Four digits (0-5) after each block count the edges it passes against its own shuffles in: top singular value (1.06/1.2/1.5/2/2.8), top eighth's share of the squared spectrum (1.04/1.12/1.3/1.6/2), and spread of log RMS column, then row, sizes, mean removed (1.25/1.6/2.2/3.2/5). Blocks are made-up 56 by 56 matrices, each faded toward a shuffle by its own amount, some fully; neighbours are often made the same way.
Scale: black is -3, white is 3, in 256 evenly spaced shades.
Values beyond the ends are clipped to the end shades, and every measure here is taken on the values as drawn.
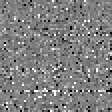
2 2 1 2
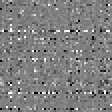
2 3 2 3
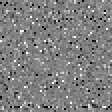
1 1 0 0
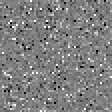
0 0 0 0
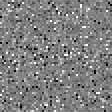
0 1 0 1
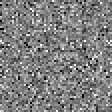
3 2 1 0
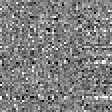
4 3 2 1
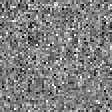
3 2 0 1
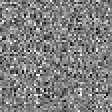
4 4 2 2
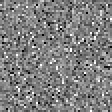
1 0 0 0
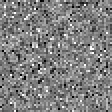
2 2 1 0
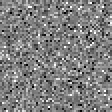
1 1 0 0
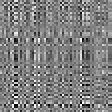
5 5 4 4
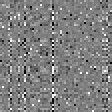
4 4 3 2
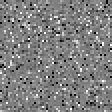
1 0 0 0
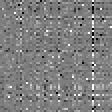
4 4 2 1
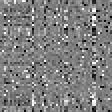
4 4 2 1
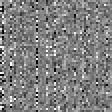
2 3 4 0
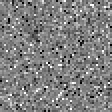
0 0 0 0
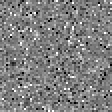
0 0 1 0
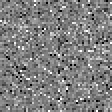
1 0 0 0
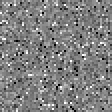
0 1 0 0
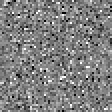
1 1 1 0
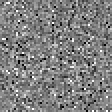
2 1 2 0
